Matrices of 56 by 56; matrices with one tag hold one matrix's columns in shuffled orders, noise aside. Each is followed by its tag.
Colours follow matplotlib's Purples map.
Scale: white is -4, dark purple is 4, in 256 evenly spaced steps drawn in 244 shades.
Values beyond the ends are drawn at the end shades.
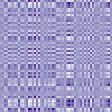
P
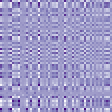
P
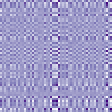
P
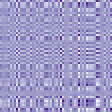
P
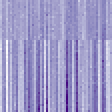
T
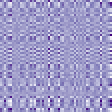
P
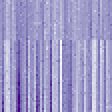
T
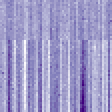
T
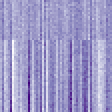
T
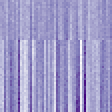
T
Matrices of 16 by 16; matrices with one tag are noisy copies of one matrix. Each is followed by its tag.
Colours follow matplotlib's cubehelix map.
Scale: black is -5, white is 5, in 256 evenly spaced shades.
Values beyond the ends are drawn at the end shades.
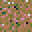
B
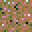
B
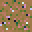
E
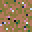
E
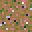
E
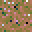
B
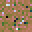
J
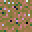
B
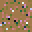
E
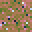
E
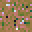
J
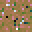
J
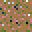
B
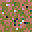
J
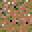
B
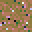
E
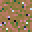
E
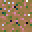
B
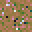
J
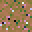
E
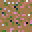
B
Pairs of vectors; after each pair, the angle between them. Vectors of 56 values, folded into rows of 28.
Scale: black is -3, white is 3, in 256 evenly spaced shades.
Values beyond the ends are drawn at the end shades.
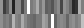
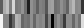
partly opposed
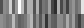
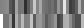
orthogonal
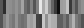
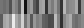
orthogonal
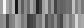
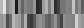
nearly parallel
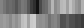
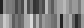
partly aligned
